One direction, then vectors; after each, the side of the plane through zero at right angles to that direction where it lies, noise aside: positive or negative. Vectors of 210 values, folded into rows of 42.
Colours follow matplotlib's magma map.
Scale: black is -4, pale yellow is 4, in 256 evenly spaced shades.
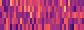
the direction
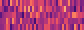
positive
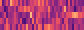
positive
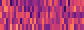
negative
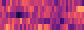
positive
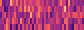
positive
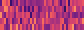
negative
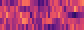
negative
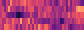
positive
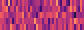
negative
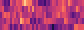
positive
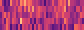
positive
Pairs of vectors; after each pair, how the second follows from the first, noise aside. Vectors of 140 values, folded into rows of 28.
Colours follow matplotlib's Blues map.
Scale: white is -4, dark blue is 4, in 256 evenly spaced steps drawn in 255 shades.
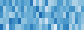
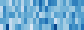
negated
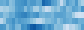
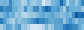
negated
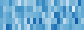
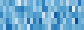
copied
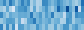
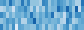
copied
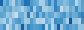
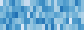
negated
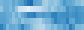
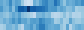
negated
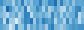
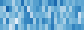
copied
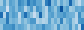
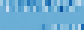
partly zeroed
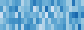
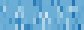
partly zeroed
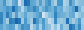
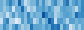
negated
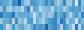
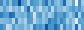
copied
